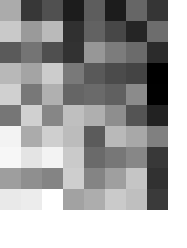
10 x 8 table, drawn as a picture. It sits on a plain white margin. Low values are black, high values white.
Ninth with the highest average: bottom left. Slope: up to the bottom left. Average level on the scale: 50%. Mirror symmetry: none.
